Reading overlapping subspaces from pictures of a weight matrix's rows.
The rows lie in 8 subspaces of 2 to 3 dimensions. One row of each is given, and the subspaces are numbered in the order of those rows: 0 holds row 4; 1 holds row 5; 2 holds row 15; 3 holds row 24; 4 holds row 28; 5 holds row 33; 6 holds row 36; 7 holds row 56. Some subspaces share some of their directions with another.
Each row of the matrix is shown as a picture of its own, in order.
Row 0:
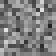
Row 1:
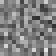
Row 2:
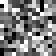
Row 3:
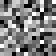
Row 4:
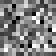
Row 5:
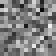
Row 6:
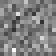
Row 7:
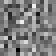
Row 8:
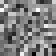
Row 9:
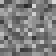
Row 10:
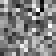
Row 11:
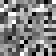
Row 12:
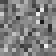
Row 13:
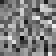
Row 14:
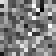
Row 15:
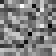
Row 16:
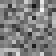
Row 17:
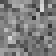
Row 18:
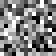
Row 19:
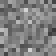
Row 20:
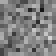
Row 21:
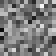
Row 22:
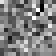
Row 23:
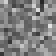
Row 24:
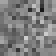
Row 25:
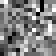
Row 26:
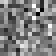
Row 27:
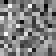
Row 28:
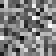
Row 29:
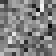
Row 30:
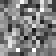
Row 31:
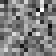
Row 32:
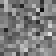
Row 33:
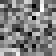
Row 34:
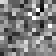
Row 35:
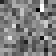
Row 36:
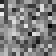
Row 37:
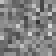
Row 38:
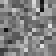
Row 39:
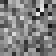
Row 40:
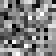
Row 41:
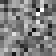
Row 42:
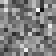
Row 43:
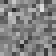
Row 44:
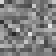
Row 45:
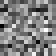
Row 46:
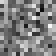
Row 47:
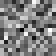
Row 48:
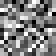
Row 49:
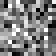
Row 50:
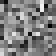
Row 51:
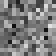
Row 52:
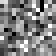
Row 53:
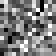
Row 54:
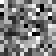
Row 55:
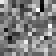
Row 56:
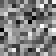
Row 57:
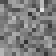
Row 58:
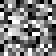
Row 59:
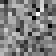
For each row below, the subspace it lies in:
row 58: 6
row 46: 6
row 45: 3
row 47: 1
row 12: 0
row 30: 3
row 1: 4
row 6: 0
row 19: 7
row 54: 6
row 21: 7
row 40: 5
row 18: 0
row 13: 4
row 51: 5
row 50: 1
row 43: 3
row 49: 5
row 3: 2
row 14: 6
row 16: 5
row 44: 2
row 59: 1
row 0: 6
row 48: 1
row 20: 3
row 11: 3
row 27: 1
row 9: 2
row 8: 3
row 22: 7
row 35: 4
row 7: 1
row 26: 1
